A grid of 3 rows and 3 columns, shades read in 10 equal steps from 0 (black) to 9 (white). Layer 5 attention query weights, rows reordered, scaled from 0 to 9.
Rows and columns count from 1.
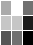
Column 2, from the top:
9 7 4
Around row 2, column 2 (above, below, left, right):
9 4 7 1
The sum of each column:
16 20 5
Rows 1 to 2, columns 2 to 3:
9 4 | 7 1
